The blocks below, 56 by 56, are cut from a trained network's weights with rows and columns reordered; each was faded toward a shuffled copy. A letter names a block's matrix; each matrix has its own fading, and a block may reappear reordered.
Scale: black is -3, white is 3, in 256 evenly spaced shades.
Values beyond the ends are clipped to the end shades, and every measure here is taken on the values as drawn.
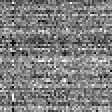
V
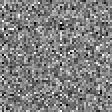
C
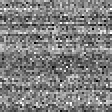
V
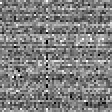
V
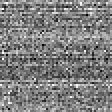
V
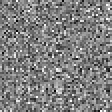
C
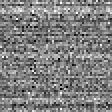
V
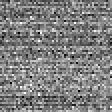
V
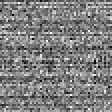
V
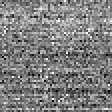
V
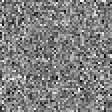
C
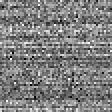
V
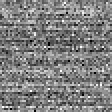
V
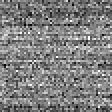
V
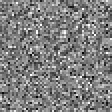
C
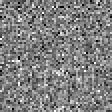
C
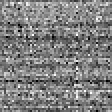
V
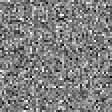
C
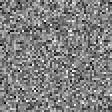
C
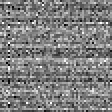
V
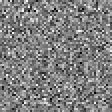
C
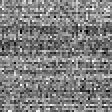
V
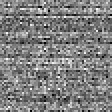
V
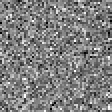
C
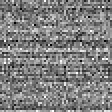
V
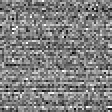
V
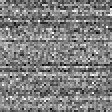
V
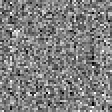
C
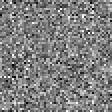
C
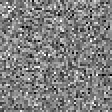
C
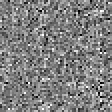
C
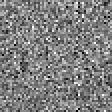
C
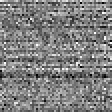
V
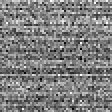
V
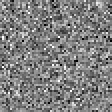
C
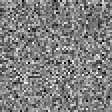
C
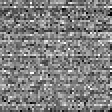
V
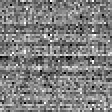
V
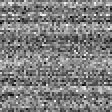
V
